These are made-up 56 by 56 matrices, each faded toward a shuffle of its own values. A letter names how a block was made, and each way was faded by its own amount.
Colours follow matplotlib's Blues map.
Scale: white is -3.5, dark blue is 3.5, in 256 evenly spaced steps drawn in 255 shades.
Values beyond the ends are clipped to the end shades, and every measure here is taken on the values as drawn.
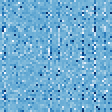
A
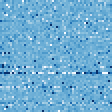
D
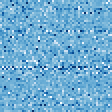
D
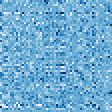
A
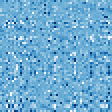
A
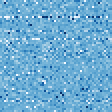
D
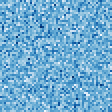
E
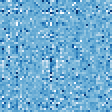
A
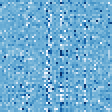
A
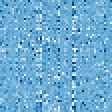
A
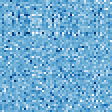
D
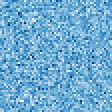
E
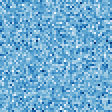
E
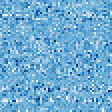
D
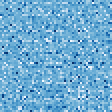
D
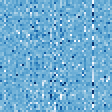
A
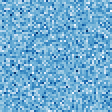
E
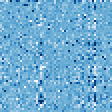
A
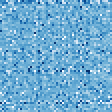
D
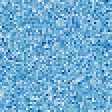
E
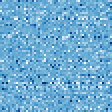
D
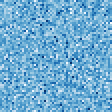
E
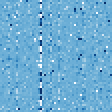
A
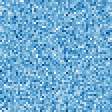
E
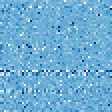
D
